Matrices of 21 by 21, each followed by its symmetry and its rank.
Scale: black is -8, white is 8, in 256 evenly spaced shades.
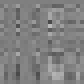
neither, rank two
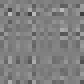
neither, rank two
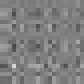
neither, rank two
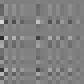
neither, rank one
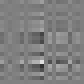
neither, rank one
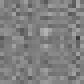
neither, rank three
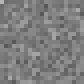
symmetric, full rank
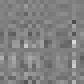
neither, rank three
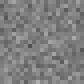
neither, full rank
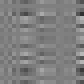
neither, rank one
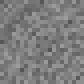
symmetric, full rank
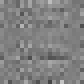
neither, rank three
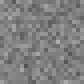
neither, full rank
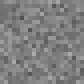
neither, full rank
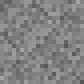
symmetric, full rank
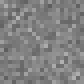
symmetric, full rank
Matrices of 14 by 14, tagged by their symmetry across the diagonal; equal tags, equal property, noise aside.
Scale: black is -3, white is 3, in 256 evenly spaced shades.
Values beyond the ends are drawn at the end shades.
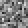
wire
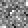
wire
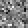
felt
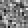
felt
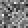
wire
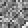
wire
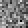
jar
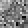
wire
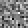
felt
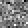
jar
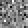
jar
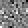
felt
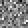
jar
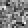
felt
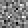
felt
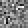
felt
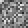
wire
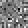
wire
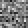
jar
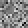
wire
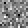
jar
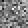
jar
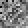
wire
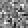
wire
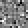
felt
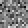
jar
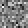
jar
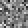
felt
